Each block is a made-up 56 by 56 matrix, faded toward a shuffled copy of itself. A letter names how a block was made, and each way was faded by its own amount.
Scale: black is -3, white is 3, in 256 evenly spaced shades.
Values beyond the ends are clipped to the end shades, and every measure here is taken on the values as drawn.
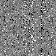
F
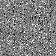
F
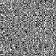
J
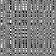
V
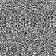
J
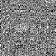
J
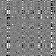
V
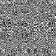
J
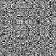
J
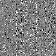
F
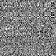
J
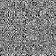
J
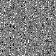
F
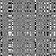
V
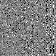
F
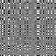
V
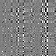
V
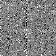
F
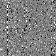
F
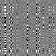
V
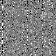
F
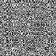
J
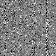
F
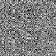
J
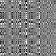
V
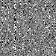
F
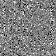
F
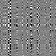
V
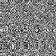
J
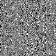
F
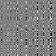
V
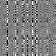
V
